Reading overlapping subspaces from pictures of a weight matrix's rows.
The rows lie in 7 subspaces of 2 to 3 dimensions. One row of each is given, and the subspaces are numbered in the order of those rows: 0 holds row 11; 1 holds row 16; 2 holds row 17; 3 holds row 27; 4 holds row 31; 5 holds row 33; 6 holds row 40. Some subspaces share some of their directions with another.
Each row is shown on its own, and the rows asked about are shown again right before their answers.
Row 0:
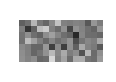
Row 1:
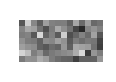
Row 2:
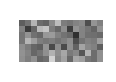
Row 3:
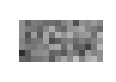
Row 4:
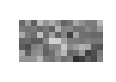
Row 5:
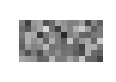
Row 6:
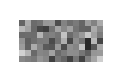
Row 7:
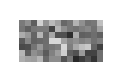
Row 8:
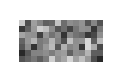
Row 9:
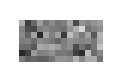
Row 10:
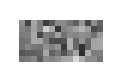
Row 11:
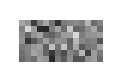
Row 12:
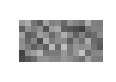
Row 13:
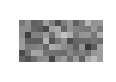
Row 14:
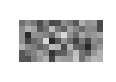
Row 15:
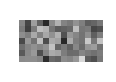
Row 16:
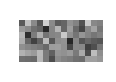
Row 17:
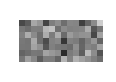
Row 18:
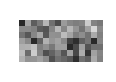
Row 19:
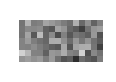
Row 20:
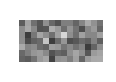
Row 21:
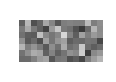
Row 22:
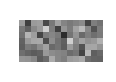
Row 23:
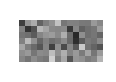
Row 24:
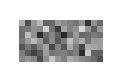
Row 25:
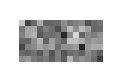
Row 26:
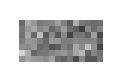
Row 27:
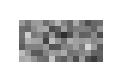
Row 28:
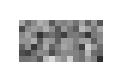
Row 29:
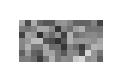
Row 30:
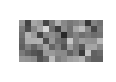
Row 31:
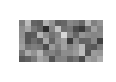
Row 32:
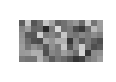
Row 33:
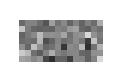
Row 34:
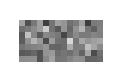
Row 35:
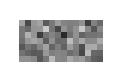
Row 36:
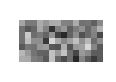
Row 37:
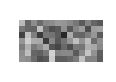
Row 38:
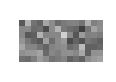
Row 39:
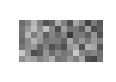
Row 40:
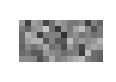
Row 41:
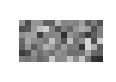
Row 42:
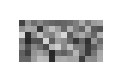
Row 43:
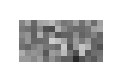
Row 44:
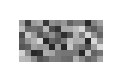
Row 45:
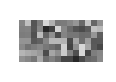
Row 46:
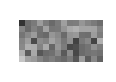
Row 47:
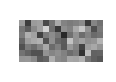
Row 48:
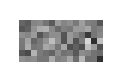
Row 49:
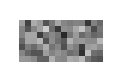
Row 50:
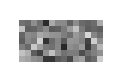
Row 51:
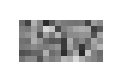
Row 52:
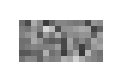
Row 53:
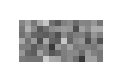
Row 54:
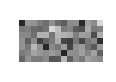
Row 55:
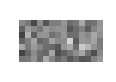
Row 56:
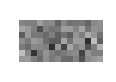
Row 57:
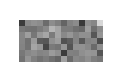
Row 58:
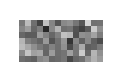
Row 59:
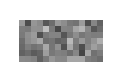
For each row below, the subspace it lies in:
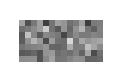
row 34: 1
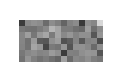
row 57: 2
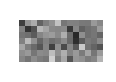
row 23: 0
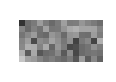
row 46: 4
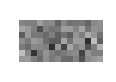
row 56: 5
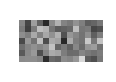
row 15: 5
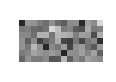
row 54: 2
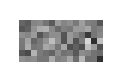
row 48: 4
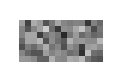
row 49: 1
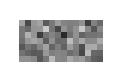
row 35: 5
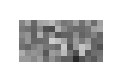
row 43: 6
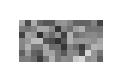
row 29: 6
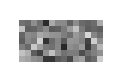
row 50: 5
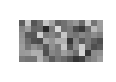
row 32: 6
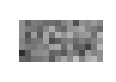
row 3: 3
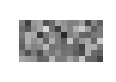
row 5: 4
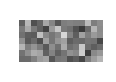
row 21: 1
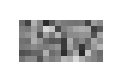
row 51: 2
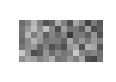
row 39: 3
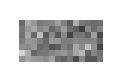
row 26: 3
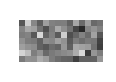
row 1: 3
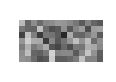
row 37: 6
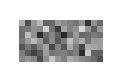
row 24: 5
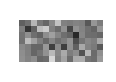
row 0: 0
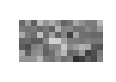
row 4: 6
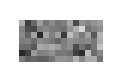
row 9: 3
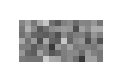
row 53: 5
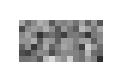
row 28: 5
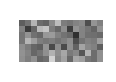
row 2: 0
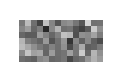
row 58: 6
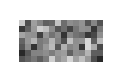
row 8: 4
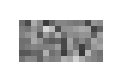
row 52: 2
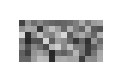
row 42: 6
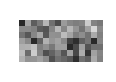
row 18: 4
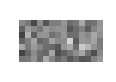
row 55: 1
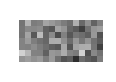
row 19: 3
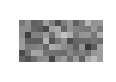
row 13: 3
